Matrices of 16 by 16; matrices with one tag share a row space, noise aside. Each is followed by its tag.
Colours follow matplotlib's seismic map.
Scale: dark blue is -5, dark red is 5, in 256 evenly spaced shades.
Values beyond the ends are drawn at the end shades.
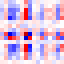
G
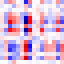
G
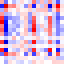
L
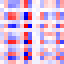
G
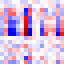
G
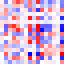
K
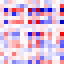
K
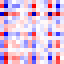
L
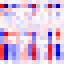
L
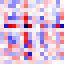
G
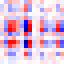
G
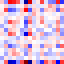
G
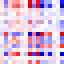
K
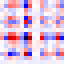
G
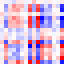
K
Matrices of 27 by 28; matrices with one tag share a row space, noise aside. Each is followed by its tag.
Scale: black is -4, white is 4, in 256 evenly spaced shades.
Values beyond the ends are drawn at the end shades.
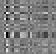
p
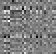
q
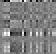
q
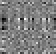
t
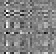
p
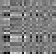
q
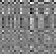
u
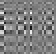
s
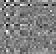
p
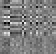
q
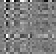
p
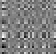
t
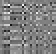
q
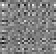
t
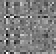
p
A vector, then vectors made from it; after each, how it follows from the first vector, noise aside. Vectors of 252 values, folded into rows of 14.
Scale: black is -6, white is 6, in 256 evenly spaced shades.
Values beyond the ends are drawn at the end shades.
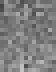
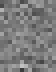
sign-scrambled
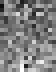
scaled up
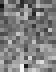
scaled up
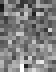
scaled up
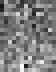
scaled up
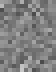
sign-scrambled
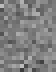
sign-scrambled
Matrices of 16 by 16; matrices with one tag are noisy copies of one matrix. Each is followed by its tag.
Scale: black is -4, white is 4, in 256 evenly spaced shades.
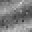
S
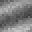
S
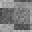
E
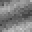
S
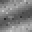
S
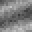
S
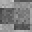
E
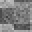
E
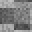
E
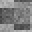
E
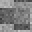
E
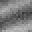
S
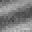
S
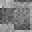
E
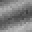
S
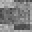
E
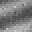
S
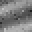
S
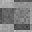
E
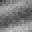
S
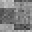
E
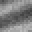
S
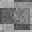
E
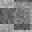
E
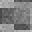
E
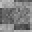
E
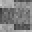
E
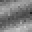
S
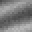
S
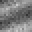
S
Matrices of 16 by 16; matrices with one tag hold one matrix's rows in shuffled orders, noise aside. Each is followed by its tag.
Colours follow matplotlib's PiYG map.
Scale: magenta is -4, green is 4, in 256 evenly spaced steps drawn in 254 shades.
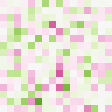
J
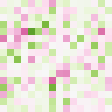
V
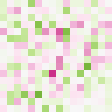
J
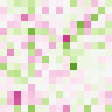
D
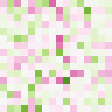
J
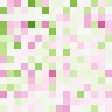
V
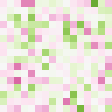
D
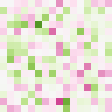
J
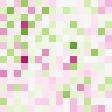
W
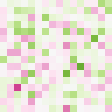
D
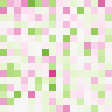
V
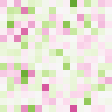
W
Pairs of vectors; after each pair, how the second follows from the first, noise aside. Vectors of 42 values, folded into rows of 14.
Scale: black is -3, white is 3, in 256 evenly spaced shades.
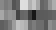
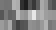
negated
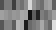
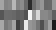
negated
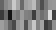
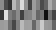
reversed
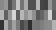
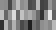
copied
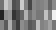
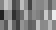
copied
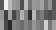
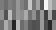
wrapped around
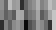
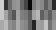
reversed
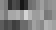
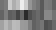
negated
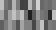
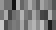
wrapped around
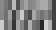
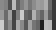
copied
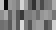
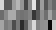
reversed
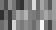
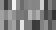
reversed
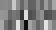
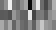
reversed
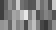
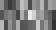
reversed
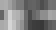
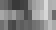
reversed
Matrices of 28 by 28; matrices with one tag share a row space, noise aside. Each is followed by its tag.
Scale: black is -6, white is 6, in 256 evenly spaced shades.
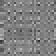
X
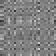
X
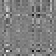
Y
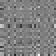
X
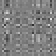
Y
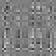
Y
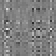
Y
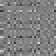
X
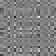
X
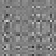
Y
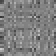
X
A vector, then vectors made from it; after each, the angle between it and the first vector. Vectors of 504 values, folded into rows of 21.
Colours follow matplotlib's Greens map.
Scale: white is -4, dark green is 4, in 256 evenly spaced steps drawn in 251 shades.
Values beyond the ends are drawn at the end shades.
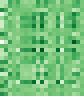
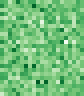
partly opposed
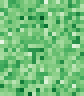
partly aligned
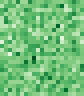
partly aligned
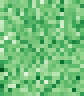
partly aligned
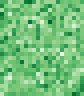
partly opposed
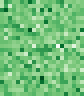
orthogonal
